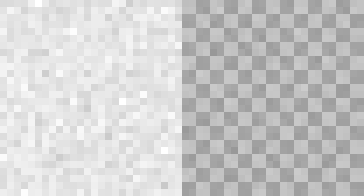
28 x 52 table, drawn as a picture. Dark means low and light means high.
The table splits into one row of 2 panels. Panel 1,1: very high, fine-grained, faint in contrast. Panel 1,2: high, checkered.
